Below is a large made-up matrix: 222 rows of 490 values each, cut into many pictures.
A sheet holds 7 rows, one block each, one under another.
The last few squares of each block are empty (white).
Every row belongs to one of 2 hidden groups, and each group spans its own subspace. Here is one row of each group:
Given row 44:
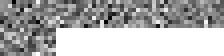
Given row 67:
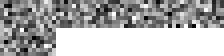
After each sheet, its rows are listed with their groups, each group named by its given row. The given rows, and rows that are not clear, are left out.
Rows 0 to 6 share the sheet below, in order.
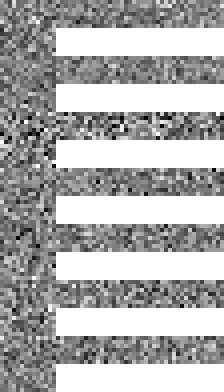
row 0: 44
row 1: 67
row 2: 44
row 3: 44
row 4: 44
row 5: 67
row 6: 67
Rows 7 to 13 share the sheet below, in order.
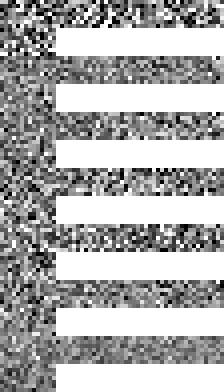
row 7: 67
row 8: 44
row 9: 44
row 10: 44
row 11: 67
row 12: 44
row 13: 44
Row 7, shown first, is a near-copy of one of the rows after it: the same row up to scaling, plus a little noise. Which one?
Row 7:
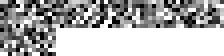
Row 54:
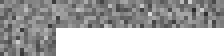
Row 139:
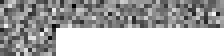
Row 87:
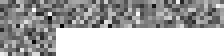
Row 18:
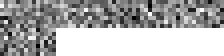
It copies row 87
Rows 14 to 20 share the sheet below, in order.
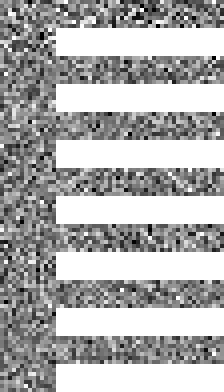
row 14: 67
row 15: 44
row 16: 44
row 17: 67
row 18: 67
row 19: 67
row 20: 67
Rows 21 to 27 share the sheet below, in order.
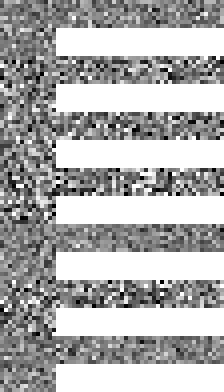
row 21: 67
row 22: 44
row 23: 67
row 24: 67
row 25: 44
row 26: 44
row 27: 67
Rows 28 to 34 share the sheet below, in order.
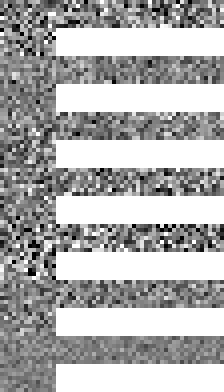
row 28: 67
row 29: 67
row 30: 44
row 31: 67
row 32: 44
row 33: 67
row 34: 67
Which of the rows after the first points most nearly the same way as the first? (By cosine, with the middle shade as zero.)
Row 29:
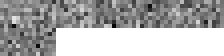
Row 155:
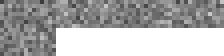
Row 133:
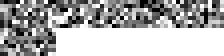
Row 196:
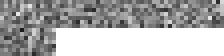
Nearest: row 133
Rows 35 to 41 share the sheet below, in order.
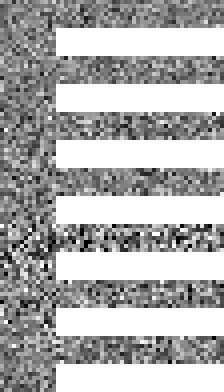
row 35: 67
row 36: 44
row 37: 44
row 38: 67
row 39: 67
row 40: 44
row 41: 67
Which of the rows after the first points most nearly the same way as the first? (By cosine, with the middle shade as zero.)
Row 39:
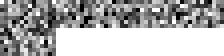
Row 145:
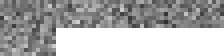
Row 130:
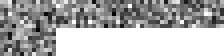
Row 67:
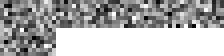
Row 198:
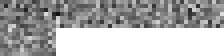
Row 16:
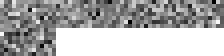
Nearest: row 130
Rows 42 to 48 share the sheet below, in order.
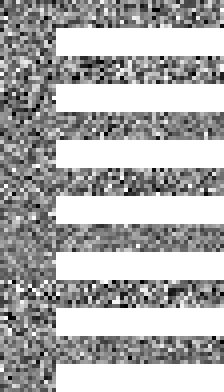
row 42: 67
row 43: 44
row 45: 44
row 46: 67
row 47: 67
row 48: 44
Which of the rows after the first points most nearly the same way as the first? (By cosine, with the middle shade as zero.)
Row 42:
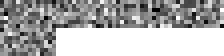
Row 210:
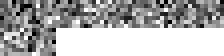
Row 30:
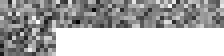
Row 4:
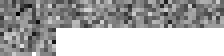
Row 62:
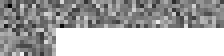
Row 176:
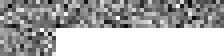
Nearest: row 176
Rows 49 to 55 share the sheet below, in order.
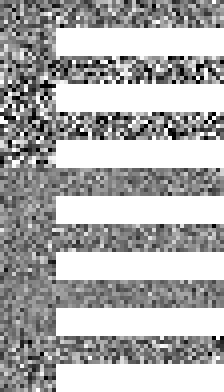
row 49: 67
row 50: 67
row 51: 44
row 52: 44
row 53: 67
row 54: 67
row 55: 44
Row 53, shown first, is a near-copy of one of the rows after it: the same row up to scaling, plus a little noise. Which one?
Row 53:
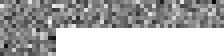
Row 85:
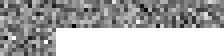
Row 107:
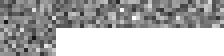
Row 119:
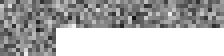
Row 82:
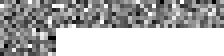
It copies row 82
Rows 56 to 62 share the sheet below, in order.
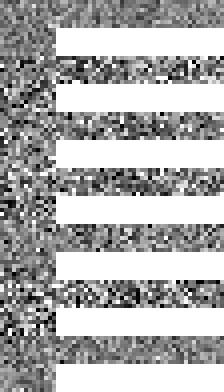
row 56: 67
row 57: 44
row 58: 44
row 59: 67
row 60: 44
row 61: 67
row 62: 67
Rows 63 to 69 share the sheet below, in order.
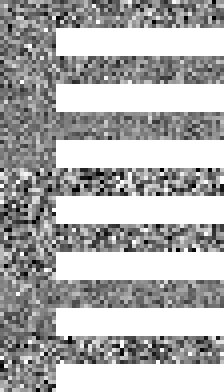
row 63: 67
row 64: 67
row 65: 67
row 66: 44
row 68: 44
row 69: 44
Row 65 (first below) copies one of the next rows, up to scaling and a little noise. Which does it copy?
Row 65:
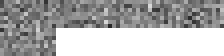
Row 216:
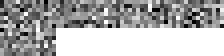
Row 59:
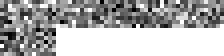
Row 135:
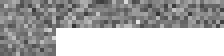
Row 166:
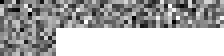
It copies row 216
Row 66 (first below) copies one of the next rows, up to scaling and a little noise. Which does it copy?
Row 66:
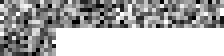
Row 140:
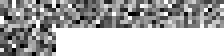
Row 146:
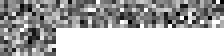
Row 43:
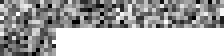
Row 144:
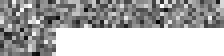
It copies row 43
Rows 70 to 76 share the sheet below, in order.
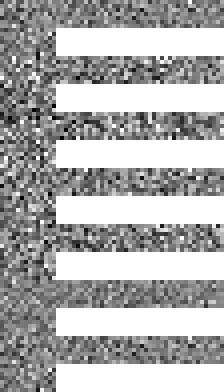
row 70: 67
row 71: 44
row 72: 67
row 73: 67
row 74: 44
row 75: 44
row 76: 67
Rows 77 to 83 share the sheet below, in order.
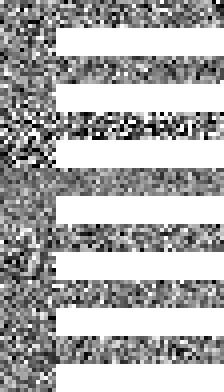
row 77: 44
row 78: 67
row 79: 44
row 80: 44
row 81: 44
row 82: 67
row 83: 67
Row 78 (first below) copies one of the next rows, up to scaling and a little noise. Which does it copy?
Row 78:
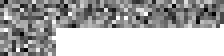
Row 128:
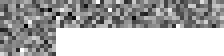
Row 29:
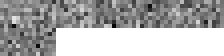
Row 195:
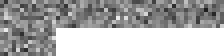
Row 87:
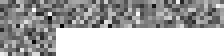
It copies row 195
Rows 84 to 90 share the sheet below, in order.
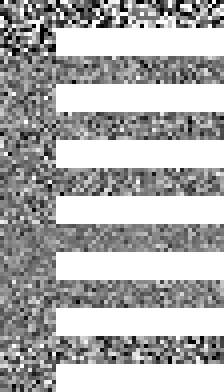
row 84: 44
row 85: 67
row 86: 44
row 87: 67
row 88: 44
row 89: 44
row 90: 67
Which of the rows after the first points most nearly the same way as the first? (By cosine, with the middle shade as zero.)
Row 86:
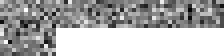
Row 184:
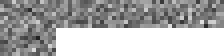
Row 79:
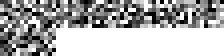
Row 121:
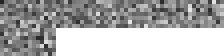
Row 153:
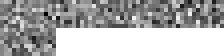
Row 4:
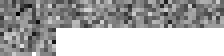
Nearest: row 153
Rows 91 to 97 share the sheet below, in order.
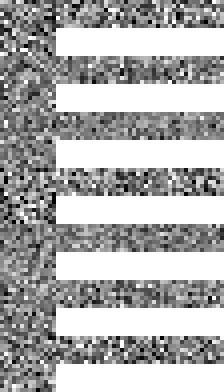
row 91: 67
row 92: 44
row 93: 67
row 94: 67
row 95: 44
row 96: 67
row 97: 44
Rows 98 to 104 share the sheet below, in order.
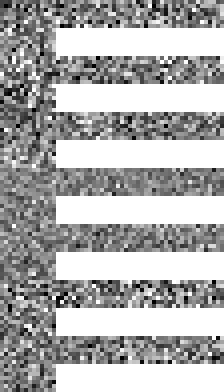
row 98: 67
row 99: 44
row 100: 44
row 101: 67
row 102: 44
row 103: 67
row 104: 44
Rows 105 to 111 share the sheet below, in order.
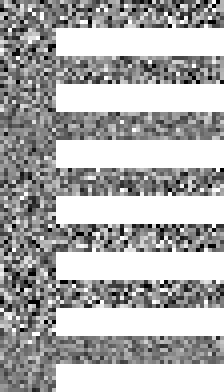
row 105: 44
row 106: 67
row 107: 67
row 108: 44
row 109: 44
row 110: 44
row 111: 44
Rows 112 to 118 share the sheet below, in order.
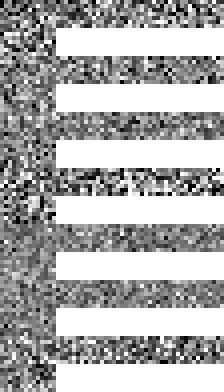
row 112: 44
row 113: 44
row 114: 67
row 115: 44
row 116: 44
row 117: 67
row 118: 67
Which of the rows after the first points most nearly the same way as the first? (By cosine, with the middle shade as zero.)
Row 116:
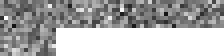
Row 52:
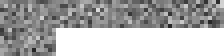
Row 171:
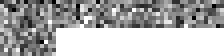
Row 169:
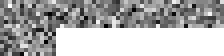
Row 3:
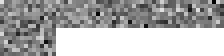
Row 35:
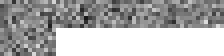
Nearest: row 3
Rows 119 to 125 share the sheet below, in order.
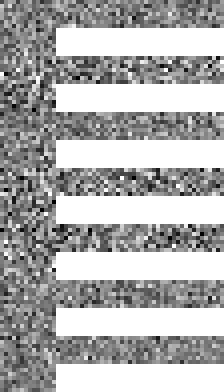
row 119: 67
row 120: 44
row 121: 44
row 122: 67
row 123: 67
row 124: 67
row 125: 67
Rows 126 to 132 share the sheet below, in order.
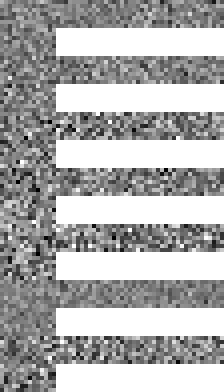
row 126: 67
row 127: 67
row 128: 67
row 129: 44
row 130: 67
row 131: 67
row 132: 67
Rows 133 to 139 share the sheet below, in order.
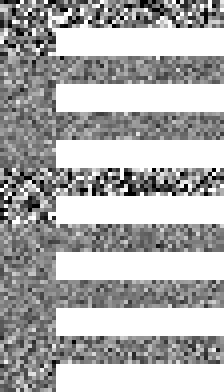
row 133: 67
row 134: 67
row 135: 67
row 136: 44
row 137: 44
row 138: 44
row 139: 67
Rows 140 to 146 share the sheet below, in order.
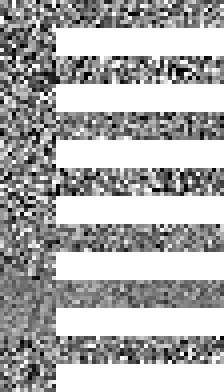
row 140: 44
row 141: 67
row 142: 44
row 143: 67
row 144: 44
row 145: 44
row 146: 44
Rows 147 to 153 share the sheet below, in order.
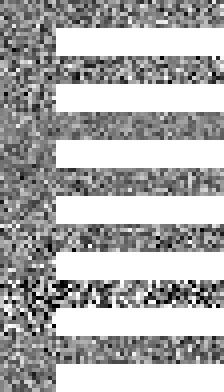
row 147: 44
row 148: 44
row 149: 44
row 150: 44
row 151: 67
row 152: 67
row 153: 67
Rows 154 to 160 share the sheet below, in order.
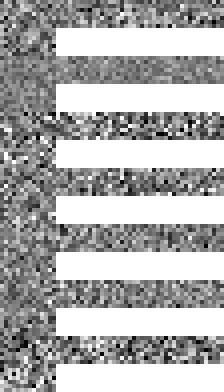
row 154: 44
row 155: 67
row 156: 44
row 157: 44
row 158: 67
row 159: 67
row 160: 44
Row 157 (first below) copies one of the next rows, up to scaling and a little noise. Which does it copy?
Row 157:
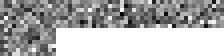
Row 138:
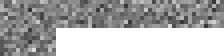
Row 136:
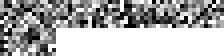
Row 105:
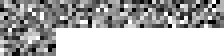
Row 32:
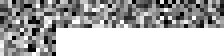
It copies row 136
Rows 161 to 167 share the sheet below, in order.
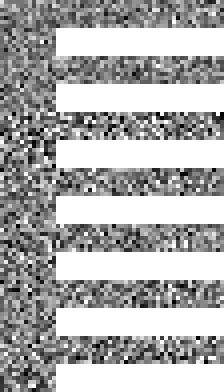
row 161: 67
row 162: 67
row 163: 44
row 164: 67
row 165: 67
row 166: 67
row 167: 44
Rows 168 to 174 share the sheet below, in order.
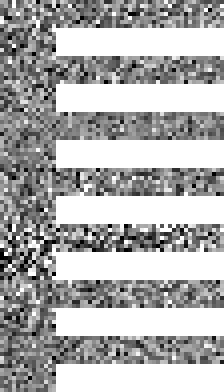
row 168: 44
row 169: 67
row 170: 44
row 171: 67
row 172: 44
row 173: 44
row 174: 67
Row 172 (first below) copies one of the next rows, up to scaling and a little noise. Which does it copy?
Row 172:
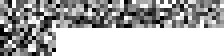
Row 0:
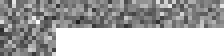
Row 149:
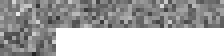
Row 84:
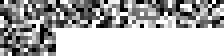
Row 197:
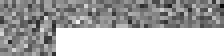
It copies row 0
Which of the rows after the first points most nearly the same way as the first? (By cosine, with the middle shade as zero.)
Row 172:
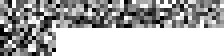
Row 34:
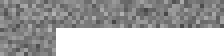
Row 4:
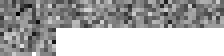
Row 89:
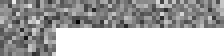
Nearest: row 89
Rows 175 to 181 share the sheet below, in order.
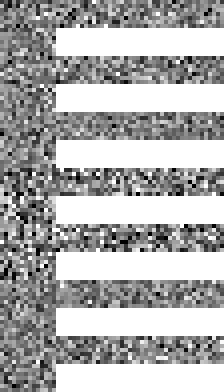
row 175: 67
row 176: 67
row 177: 44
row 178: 67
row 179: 67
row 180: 67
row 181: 44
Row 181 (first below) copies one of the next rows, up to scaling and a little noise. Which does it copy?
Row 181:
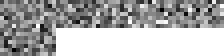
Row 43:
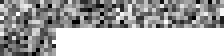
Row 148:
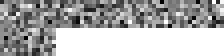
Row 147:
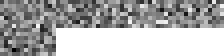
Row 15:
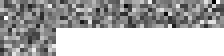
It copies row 147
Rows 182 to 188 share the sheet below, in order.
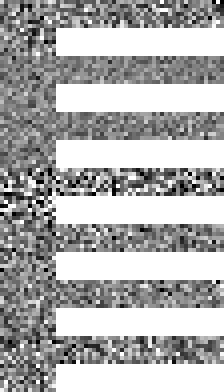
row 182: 44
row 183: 44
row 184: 44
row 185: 67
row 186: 67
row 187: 44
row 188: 67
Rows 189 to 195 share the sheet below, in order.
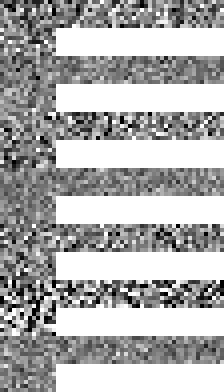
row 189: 67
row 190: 44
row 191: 44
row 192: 67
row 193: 67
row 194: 44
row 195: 67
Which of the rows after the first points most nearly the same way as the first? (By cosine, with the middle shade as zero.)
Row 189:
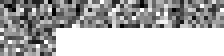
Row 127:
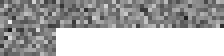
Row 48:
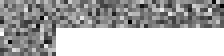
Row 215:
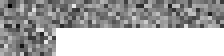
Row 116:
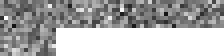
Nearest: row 215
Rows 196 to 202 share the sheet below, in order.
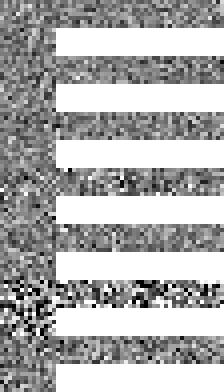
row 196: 44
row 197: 44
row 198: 67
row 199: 44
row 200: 67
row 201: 67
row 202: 67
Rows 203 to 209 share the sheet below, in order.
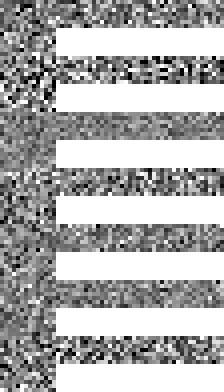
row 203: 44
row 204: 44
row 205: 44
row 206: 67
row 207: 44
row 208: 44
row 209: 67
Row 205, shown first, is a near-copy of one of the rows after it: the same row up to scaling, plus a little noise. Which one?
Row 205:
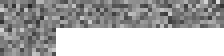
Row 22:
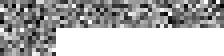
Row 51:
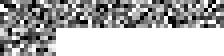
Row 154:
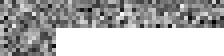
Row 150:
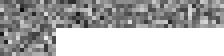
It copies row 22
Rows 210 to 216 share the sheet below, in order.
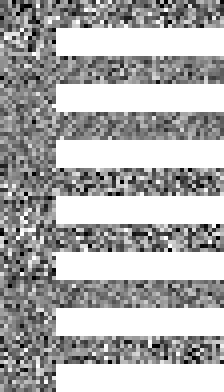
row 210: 44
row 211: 44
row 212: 67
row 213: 67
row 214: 44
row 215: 67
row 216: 67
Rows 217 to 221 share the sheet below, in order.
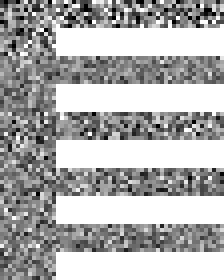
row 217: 67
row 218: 44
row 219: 67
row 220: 44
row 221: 44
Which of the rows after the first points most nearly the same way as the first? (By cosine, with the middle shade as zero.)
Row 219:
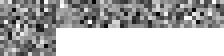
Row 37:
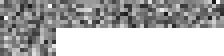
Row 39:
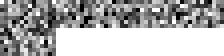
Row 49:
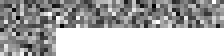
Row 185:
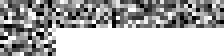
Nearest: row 39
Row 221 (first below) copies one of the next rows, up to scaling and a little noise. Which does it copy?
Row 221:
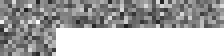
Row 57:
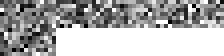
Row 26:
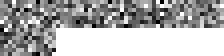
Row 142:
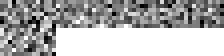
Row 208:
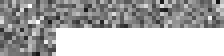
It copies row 26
